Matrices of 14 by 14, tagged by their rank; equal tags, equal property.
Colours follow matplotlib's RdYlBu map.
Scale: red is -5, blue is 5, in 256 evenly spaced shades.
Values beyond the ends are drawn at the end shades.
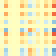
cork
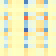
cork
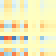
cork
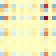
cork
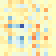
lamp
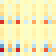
cork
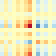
cork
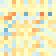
lamp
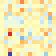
lamp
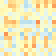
lamp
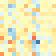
lamp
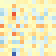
lamp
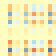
cork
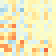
lamp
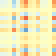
cork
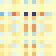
cork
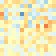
lamp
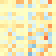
lamp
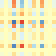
cork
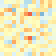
lamp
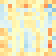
lamp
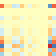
cork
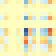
cork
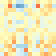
lamp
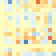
lamp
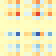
cork
